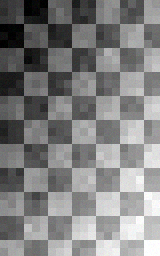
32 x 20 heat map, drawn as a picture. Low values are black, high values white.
Lone odd cells: none. Slope: up to the bottom right. Mirror symmetry: none. Grain: checkered. Ninth with the highest average: bottom right. Ninth with the lowest average: top left.
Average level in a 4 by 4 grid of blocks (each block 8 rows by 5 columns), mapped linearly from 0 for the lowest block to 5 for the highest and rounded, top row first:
0 1 2 3
1 2 3 3
2 2 3 4
3 3 4 5
